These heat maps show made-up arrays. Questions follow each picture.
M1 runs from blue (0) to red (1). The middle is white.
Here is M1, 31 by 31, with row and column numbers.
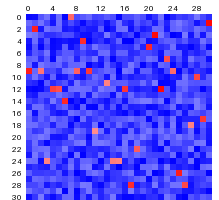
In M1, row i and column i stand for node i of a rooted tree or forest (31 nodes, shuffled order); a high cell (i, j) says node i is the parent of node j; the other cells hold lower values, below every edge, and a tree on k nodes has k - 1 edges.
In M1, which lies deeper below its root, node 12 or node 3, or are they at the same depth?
node 3
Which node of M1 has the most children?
9
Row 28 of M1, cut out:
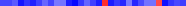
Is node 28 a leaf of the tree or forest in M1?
no
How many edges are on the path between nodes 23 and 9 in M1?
3
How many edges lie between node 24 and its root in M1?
3
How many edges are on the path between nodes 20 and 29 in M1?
8
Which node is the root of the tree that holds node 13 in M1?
19
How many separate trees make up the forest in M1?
2
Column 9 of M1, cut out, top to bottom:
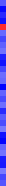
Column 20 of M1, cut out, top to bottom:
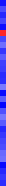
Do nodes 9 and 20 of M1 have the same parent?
no
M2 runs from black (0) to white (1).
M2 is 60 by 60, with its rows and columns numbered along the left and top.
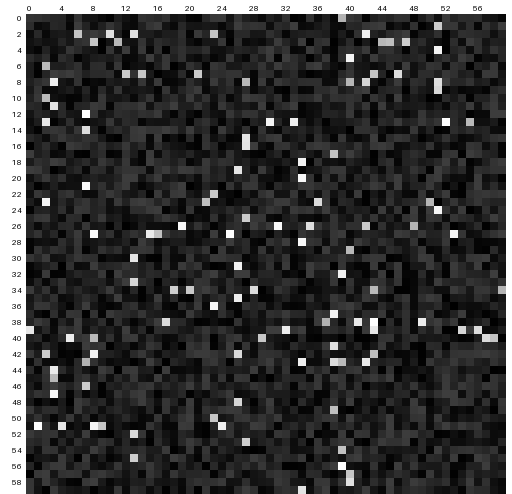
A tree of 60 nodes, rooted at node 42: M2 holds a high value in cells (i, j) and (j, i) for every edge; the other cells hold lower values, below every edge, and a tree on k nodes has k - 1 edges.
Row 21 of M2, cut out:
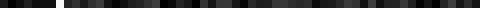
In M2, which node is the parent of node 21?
7
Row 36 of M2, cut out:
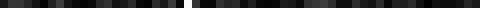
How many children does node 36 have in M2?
0
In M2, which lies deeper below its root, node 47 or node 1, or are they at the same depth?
the same depth
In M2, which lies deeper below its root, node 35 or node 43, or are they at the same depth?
node 35
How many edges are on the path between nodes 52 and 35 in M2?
5
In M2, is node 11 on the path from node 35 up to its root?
no
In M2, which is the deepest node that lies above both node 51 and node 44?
8
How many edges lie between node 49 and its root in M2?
3
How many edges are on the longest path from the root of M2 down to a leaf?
3
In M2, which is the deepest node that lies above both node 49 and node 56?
43
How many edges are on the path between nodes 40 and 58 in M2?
1
